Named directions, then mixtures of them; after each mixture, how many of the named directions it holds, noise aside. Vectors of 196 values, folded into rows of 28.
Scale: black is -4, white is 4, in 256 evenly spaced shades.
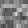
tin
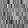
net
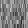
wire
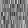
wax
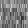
two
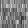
two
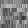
two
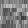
two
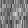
three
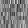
one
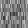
two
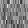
three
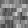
one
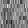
three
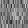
two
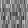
two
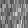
two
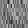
one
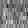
three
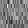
one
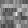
one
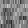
three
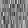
one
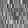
one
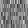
two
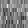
three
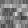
one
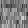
two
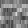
one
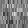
three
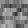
one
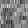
three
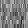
one
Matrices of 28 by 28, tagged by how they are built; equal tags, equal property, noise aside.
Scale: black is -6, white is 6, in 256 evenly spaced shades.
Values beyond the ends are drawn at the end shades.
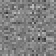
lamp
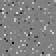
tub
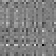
lamp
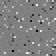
tub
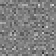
lamp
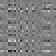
lamp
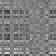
lamp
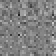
lamp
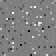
tub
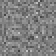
lamp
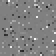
tub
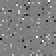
tub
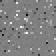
tub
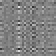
lamp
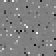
tub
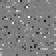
tub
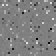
tub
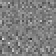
lamp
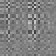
lamp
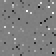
tub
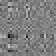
lamp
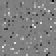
tub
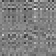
lamp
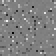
tub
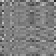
lamp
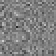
lamp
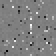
tub
